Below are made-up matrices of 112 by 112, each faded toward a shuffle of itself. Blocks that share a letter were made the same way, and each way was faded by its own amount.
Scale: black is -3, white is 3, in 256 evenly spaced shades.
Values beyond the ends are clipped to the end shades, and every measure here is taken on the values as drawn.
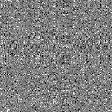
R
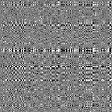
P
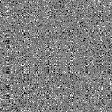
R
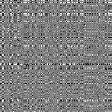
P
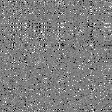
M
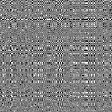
P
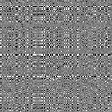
P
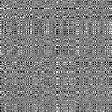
P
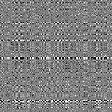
P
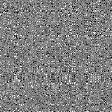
R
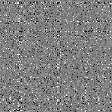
M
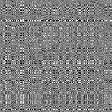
P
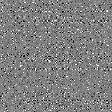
M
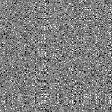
R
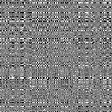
P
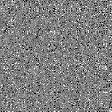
R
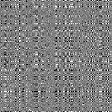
P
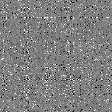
M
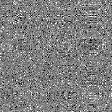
R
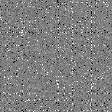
M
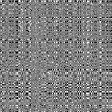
P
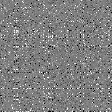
M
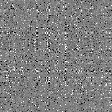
M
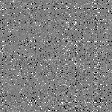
M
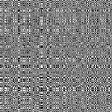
P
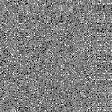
R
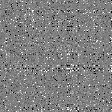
M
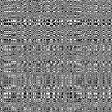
P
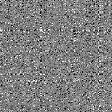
R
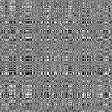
P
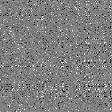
M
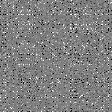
M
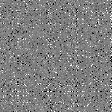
M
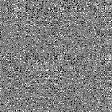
R
